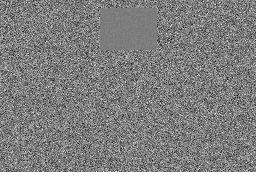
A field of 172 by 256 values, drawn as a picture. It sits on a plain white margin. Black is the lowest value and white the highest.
Slope: none. Calmest part: top middle. Mirror symmetry: none. Average level on the scale: 50%. Odd patch: calmer, in the top middle. Odd rows or columns: none. Stripes: none. Histogram: bell-shaped.
